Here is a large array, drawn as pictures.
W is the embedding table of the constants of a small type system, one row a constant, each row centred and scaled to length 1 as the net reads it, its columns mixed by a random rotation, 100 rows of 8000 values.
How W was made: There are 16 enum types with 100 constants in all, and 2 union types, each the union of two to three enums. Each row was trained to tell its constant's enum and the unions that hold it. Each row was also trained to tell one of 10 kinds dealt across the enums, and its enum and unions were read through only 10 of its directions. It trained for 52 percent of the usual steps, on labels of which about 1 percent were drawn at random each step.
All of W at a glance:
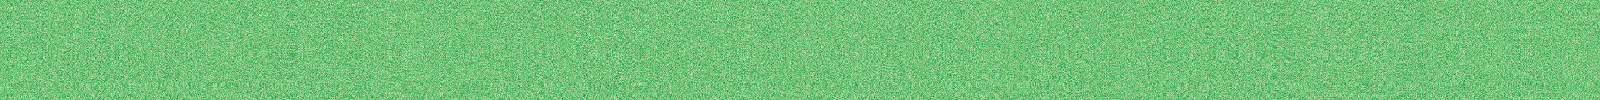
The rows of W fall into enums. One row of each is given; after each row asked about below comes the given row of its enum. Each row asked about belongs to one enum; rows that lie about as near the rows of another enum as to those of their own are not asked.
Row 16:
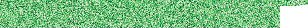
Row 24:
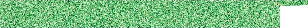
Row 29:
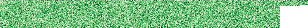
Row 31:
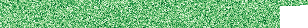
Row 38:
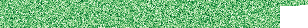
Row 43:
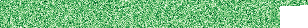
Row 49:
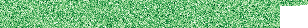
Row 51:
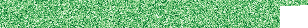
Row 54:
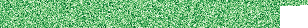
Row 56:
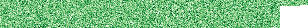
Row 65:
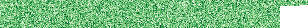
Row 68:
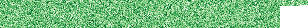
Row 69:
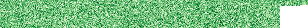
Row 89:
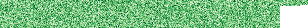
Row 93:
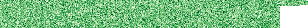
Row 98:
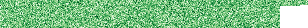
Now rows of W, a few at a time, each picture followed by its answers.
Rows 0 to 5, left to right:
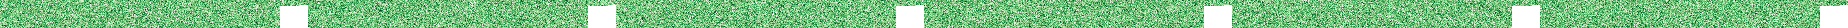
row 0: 56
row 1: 16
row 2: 38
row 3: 98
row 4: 65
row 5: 93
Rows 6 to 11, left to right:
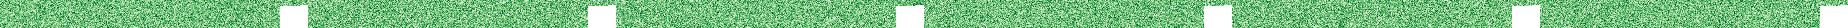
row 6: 43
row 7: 51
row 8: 29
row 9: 89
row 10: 49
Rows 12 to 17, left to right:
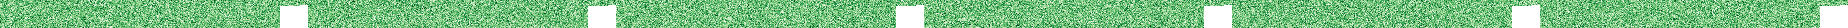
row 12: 54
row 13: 43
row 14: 51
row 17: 56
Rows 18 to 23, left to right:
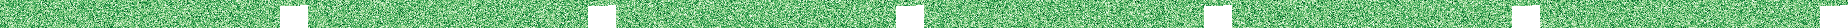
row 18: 43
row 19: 16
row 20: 38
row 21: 24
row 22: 29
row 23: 31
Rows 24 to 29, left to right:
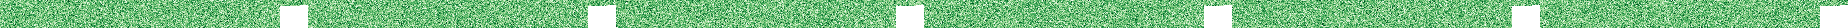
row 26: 16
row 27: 24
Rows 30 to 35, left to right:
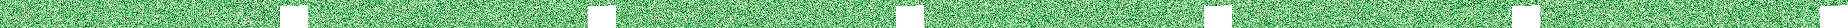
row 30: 65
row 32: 56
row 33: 49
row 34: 65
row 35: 24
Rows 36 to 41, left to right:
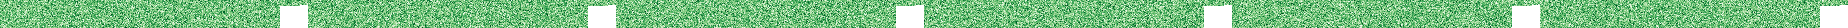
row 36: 93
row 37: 98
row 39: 93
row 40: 68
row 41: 29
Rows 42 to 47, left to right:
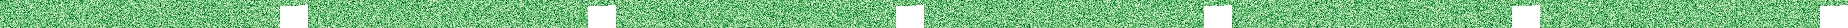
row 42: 38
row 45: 54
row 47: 65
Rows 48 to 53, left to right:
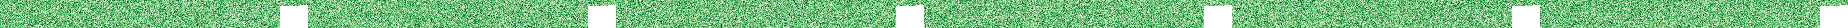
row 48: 68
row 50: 54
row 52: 24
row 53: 16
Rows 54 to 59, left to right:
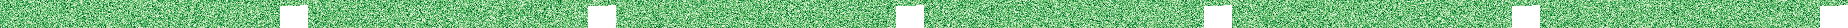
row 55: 51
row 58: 68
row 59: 56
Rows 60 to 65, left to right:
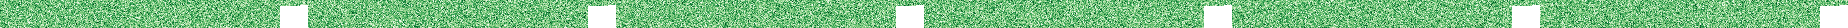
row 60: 43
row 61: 49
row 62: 49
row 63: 68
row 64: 38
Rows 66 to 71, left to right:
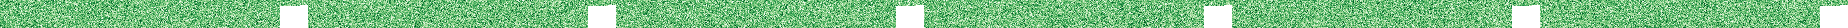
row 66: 16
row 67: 49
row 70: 24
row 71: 31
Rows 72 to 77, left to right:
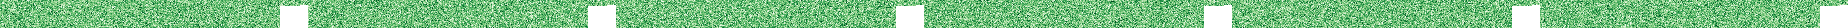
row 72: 89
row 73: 24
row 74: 38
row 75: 51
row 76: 54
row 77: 98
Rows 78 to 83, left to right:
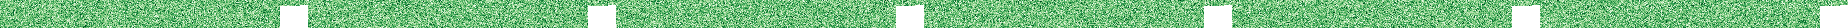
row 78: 65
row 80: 38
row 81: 89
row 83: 31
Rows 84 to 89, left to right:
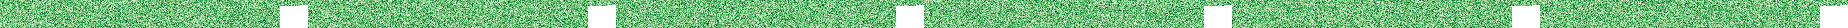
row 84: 31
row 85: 93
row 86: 93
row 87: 29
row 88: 93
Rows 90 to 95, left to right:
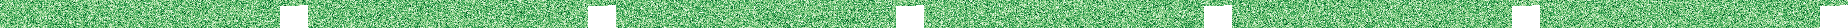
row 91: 49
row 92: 29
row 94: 16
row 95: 68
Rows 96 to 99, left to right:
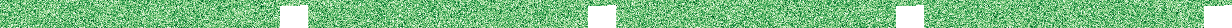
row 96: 68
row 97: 24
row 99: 49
